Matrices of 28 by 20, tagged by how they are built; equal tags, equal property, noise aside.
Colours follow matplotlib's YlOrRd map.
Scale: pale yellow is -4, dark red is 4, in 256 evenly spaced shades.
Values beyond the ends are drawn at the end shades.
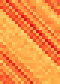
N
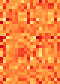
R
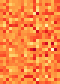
R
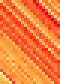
N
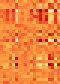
R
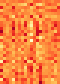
R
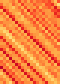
N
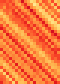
N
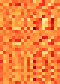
R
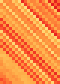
N
